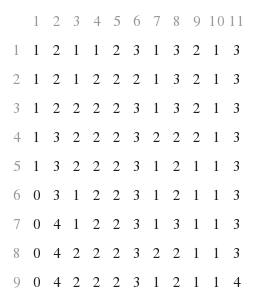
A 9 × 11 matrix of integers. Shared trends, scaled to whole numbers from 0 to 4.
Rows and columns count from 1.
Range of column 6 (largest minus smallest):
1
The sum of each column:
5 27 14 17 18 26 11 22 13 9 28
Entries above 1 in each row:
6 7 8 9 7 6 6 8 7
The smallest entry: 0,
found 4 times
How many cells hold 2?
37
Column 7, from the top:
1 1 1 2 1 1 1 2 1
